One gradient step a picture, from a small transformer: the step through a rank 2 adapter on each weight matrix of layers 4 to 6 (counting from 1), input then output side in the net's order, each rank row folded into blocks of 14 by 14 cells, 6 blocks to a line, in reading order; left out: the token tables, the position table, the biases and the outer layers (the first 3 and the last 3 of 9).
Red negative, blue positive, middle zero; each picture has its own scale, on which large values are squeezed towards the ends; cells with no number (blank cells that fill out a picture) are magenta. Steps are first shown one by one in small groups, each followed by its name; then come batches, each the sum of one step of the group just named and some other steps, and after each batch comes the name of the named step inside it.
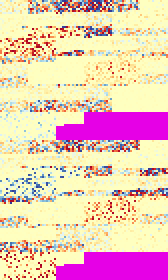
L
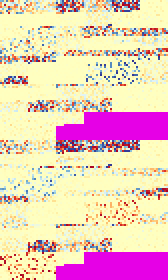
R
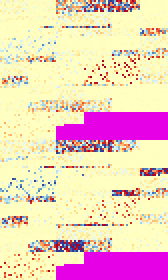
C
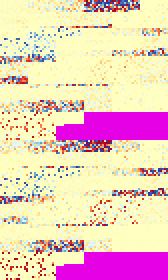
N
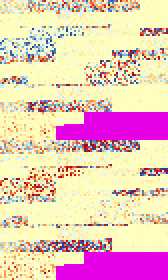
C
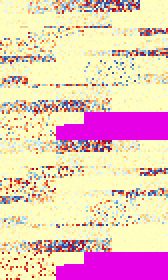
N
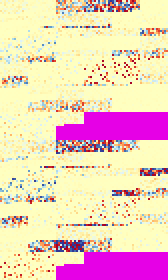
C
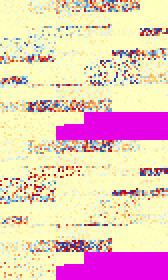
C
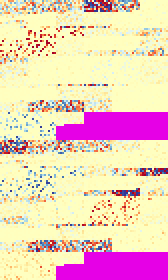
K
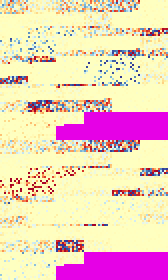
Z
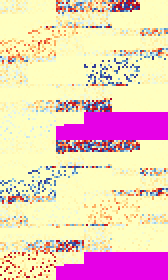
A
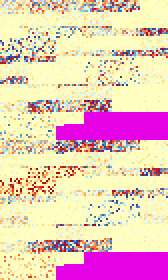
Z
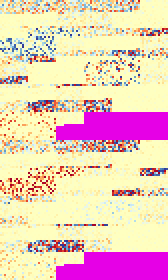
Z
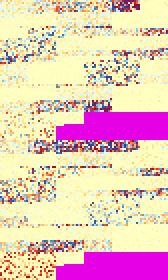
A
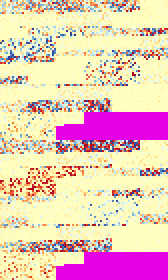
Z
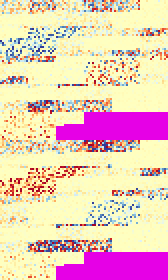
Z
